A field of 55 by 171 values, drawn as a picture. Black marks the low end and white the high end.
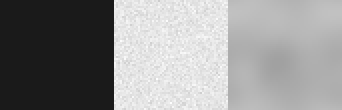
The table splits into one row of 3 panels. Panel 1,1: very low, flat. Panel 1,2: very high, fine-grained, faint in contrast. Panel 1,3: high, smooth, faint in contrast.
